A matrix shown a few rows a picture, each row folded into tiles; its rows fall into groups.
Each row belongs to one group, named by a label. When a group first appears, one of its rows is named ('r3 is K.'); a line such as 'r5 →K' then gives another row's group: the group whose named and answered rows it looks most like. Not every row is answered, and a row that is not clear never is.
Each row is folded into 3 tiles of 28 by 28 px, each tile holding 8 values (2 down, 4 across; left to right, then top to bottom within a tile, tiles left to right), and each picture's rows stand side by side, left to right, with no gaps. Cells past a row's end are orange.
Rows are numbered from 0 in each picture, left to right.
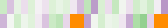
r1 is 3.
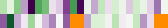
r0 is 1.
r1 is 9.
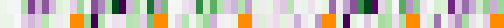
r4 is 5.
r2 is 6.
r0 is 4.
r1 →5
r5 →4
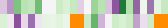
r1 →1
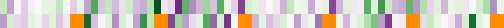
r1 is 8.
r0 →9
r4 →6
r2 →9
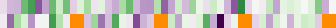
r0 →5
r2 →6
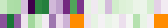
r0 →1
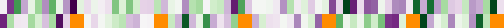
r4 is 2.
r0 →9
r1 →6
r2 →6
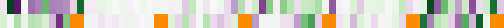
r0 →2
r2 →6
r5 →8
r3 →3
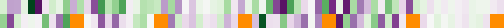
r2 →9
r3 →1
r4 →9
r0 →5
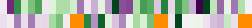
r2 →1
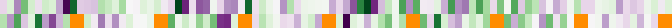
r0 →6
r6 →8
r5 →5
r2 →2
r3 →1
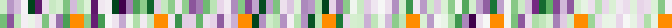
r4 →8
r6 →1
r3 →8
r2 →1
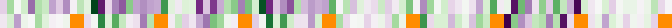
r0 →1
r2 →4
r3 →2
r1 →2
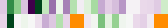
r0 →1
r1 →2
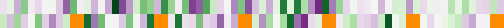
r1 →5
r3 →6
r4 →4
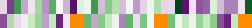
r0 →9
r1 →8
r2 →2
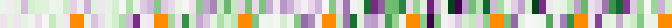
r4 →5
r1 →6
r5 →5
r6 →5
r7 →5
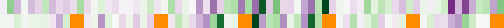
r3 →8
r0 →2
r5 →4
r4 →6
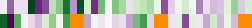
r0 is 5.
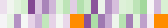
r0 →4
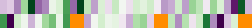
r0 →5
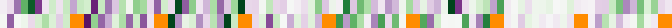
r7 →5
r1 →9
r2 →8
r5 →5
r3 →4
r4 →8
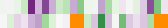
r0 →4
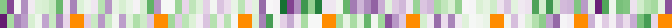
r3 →5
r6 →6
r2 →8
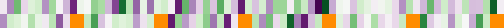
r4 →6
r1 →1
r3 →6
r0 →9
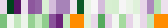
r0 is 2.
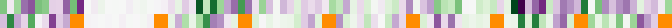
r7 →2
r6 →2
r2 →6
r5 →3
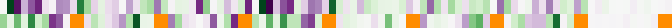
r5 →3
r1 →4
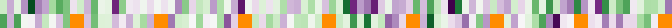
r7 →3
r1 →1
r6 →6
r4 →2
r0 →5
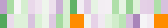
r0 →8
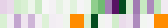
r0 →3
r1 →1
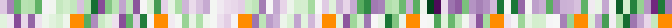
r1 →8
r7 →6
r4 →5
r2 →2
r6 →2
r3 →9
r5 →2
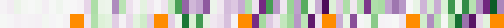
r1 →1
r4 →1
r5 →6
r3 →9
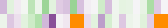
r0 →6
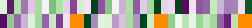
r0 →9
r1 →8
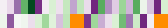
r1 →9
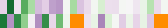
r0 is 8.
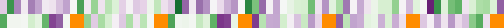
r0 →2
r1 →8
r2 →2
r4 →9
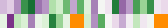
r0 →5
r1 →5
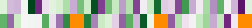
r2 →9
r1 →8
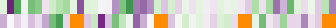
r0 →3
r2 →3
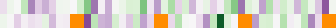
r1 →9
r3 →9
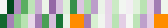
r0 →8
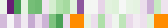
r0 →3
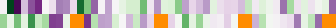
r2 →2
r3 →1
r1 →9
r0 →2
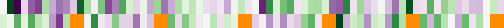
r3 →3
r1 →1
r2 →8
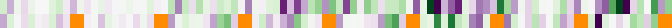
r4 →3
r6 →9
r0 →9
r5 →2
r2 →3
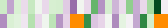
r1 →8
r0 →9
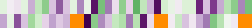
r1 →9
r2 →4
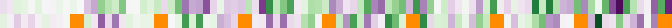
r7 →1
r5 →8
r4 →5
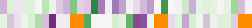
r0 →6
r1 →2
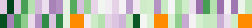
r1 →4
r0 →8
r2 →1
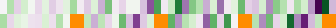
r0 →8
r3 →6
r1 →6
